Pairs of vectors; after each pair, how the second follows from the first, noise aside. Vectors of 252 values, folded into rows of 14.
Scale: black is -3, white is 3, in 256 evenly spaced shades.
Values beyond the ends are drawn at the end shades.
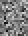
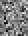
copied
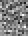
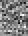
copied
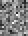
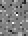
partly zeroed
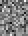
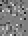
partly zeroed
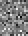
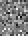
copied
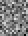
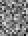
copied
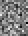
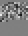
partly zeroed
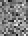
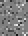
partly zeroed
